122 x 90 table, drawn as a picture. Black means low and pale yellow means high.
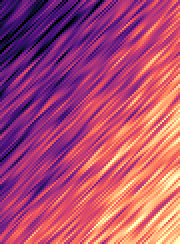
Streaks slant up to the right. The bottom right is the ninth with the highest average. No row or column stands out. The ninth with the lowest average is the top left. The field climbs toward the bottom right. The halves do not mirror each other.
